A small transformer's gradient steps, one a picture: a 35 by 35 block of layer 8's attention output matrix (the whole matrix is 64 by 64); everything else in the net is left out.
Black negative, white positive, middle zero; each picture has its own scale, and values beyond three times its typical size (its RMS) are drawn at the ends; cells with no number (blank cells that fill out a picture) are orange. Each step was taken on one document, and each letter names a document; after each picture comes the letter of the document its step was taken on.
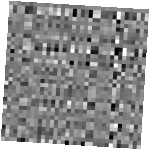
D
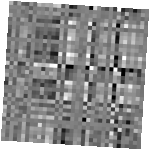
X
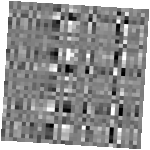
X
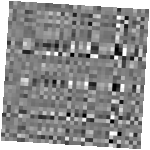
D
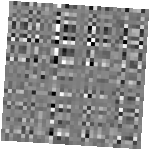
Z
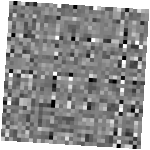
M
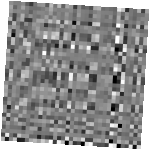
D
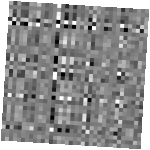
Z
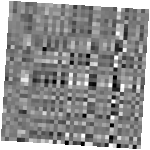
D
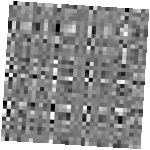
M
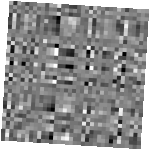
M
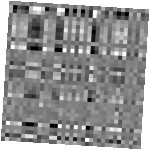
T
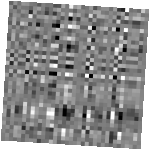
X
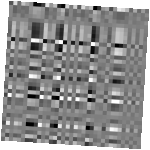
T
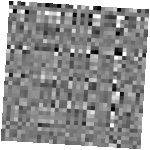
D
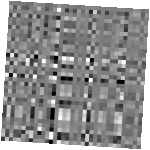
Z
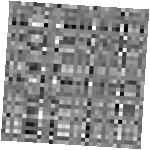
T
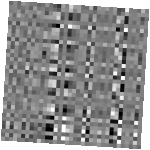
X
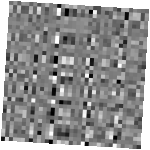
Z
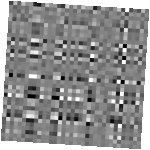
T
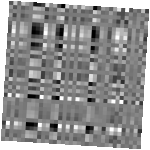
T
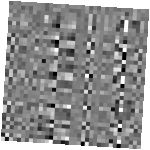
M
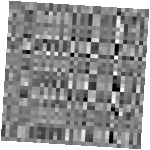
D
